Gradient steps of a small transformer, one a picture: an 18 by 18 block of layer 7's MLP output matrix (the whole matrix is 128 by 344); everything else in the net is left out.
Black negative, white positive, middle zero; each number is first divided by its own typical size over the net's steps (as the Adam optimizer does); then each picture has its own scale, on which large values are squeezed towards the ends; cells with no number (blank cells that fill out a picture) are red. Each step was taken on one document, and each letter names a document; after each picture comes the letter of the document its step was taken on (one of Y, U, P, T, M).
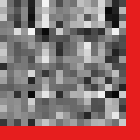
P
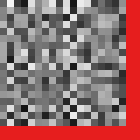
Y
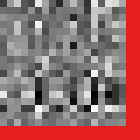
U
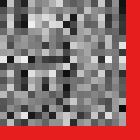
Y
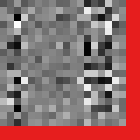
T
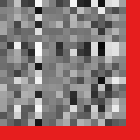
U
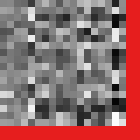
P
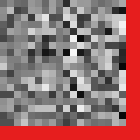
Y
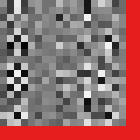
T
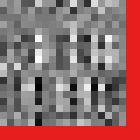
U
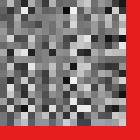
Y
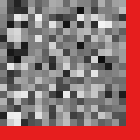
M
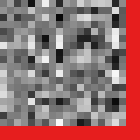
P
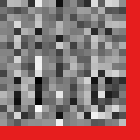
U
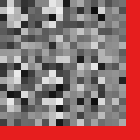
M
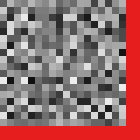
Y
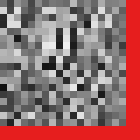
M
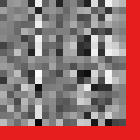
U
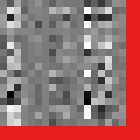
T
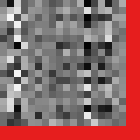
T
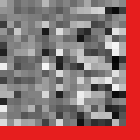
P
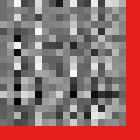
U
